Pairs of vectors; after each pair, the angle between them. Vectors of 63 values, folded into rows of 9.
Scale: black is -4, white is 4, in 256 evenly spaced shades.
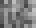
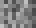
nearly opposite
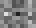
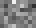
partly opposed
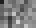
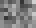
partly aligned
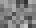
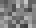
nearly opposite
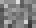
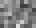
partly aligned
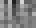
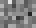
partly aligned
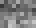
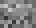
partly opposed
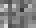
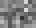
partly aligned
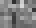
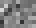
orthogonal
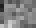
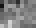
nearly parallel
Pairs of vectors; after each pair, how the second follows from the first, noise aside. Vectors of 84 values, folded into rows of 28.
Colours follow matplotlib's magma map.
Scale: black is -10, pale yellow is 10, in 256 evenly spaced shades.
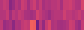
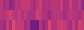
sign-scrambled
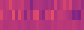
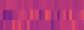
reversed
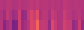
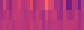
reversed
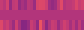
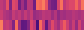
scaled up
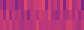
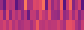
scaled up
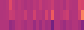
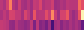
scaled up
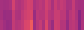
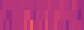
partly zeroed
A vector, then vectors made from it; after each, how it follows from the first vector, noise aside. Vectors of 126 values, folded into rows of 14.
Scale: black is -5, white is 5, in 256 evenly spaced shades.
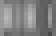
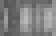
reversed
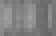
shrunk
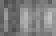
reversed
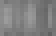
shrunk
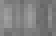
shrunk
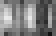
scaled up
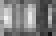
scaled up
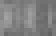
shrunk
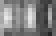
scaled up
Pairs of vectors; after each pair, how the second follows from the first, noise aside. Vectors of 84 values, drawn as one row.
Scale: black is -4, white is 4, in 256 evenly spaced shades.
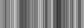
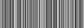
sign-scrambled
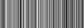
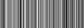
copied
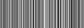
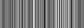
sign-scrambled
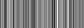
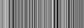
sign-scrambled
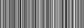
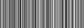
copied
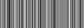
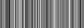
sign-scrambled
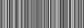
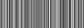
copied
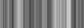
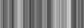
copied
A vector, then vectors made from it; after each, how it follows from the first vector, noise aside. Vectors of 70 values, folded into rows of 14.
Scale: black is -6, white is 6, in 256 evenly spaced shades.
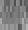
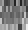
scaled up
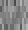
sign-scrambled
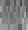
copied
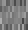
sign-scrambled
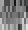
scaled up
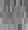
copied
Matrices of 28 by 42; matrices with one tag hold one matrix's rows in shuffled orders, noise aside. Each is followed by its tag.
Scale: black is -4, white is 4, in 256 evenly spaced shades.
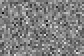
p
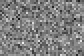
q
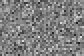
q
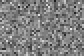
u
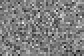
q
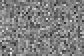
u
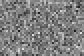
q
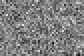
q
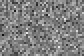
p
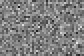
q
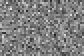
u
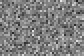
q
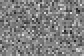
q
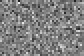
q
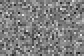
q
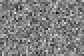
p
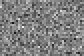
q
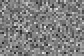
p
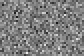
p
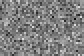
q
